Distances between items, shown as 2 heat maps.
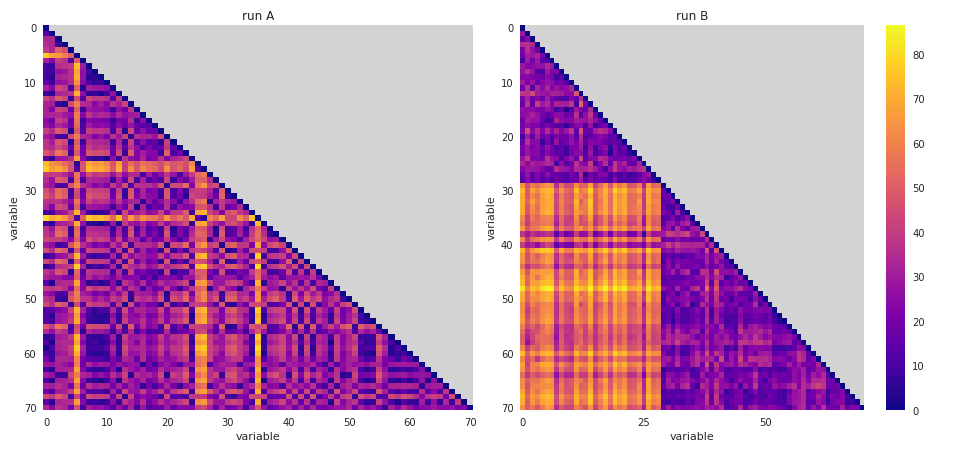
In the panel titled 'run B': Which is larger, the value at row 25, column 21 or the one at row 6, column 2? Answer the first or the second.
the first
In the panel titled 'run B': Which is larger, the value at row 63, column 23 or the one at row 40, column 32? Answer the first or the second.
the first
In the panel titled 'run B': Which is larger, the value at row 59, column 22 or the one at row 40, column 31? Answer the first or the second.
the first
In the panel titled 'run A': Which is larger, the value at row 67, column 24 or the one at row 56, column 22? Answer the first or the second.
the second
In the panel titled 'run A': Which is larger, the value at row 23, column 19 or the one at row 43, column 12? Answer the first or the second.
the second
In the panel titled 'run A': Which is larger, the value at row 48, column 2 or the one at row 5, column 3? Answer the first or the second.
the second
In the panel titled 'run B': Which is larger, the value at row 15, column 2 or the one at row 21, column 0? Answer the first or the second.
the first
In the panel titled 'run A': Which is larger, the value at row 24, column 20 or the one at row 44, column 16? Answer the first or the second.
the second
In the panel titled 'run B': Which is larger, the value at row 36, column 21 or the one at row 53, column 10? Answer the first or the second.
the first
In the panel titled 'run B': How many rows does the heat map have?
71
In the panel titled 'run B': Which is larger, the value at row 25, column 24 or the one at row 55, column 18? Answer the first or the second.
the second
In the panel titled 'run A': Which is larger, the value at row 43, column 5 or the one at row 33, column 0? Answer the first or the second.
the first
